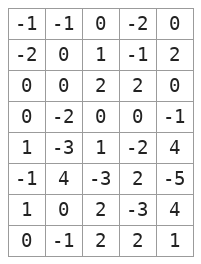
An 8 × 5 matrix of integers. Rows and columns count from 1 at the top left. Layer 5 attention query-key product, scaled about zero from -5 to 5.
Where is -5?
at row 6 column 5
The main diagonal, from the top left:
-1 0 2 0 4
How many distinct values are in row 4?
3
